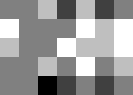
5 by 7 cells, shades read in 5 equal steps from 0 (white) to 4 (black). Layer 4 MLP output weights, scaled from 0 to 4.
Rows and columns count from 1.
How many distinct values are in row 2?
3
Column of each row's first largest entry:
4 2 2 1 3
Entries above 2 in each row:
2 0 0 0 3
